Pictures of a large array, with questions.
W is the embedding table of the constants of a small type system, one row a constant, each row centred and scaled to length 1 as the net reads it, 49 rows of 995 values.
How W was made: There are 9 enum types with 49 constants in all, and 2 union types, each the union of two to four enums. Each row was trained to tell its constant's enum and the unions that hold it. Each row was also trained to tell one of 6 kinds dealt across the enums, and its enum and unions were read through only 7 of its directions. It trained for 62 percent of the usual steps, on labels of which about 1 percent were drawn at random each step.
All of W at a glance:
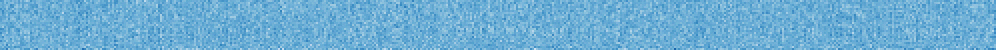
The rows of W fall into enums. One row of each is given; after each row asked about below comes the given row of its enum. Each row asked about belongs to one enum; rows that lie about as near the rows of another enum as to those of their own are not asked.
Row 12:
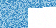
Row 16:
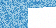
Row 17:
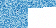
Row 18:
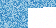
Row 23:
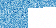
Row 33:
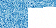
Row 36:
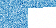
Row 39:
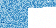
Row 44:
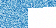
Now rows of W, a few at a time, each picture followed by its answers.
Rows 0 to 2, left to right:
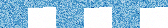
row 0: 33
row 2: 18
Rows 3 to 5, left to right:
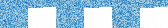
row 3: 44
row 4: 33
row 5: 39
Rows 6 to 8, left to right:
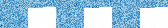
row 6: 39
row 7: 33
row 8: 16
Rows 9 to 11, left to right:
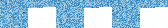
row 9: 33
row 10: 33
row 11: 18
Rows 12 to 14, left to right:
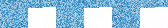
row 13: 44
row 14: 39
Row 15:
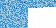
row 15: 17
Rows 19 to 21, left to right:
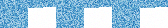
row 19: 17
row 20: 39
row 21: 17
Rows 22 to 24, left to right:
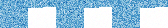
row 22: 44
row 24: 18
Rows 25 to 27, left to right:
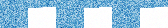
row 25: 39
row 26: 23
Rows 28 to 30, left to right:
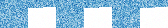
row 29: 17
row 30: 44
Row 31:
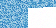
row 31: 17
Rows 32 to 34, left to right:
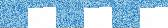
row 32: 17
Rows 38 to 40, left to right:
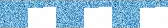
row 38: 33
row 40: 33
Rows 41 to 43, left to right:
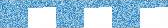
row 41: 17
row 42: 39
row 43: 18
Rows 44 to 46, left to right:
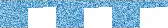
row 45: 18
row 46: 16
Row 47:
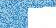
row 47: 39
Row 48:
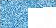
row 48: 18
